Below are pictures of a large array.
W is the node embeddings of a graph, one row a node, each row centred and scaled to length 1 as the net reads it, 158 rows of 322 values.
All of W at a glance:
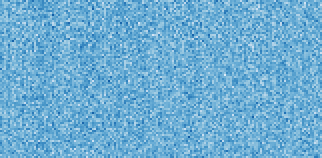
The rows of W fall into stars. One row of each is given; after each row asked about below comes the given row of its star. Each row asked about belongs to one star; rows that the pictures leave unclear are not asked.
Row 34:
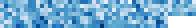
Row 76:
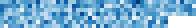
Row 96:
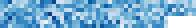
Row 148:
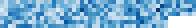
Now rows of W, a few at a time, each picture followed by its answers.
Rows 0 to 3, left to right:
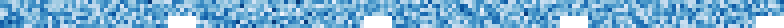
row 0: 96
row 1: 96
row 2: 148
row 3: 148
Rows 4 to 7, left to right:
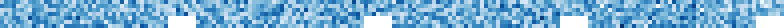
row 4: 34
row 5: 148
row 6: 148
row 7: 34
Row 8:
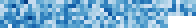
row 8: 96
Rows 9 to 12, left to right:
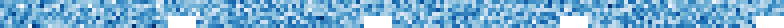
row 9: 96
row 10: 34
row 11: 76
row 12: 34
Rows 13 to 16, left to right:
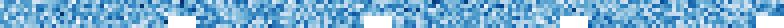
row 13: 76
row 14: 96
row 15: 34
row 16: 96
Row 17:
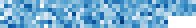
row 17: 76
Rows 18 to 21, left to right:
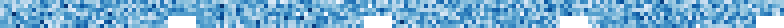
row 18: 96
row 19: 148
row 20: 148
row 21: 34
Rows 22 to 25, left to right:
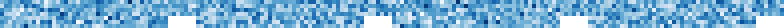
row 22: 76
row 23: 76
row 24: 76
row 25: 76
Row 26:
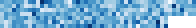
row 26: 34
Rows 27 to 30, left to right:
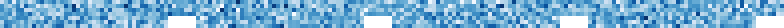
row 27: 148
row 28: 34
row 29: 34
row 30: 96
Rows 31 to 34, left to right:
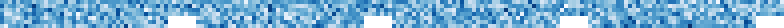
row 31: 76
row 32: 76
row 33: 148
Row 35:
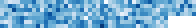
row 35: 34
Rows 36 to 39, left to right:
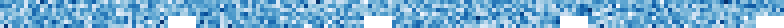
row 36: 34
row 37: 34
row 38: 76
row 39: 76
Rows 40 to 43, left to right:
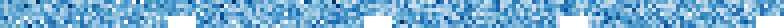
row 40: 148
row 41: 148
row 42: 96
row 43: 34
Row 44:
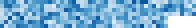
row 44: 96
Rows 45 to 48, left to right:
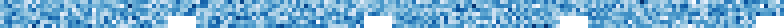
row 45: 96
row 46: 34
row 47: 96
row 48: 148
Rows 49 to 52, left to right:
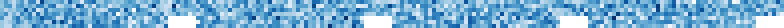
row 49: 34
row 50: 96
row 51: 96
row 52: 148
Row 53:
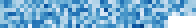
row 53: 96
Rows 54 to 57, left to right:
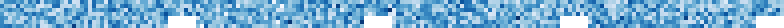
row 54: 148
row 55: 76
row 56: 34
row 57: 96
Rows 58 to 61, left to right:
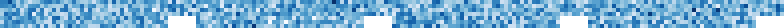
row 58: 96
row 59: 148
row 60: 96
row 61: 76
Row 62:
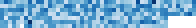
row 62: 148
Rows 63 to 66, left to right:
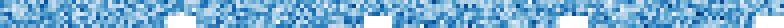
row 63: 96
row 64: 76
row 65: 96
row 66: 96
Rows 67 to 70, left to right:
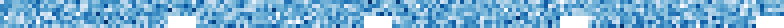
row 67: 76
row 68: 96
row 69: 34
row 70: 34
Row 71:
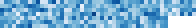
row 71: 76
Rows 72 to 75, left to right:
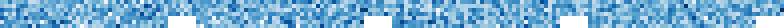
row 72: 148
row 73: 76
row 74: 96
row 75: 148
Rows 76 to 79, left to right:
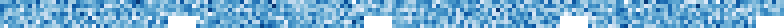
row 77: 34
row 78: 76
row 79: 34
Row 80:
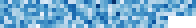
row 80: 76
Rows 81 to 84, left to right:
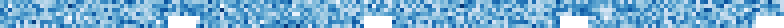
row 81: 76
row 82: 34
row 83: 76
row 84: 76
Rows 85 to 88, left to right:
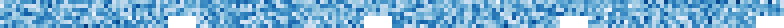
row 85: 34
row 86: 34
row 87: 148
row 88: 76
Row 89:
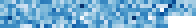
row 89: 96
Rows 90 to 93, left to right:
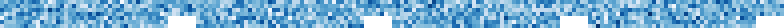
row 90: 76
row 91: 96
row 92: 34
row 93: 76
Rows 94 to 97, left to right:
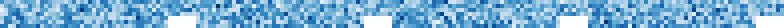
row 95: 34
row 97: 96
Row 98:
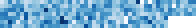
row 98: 148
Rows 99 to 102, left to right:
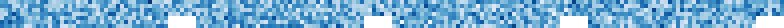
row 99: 96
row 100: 34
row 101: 76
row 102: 148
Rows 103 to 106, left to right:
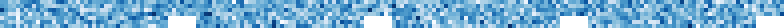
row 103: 76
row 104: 96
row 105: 148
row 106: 34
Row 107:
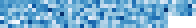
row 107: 76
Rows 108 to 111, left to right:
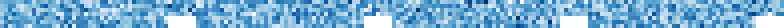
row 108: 96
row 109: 148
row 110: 34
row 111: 148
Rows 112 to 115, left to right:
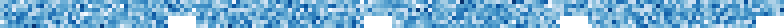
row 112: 96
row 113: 34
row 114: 34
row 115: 148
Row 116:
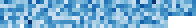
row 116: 148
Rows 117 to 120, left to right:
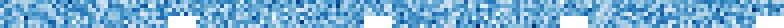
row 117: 148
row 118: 76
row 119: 96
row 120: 76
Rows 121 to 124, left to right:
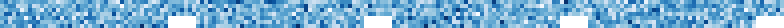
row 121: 96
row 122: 34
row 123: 96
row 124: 96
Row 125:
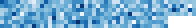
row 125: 96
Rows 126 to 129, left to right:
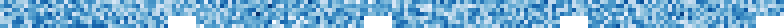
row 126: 34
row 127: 76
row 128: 148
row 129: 148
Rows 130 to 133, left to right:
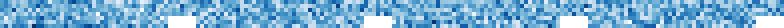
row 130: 34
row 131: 76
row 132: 96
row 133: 148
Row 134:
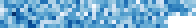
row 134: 96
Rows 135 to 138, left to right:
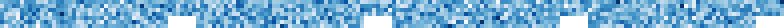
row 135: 76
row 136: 96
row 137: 148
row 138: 148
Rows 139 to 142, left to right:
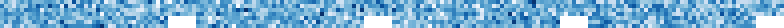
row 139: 34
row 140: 76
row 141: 76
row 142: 96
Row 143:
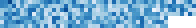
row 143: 96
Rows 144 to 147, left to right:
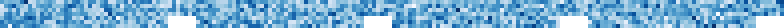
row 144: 96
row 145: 148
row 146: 96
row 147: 148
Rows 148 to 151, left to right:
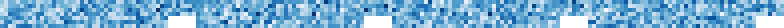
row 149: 76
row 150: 76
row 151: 76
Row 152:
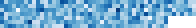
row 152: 76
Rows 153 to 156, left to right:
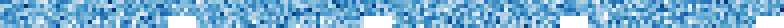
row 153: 148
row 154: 148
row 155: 96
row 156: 76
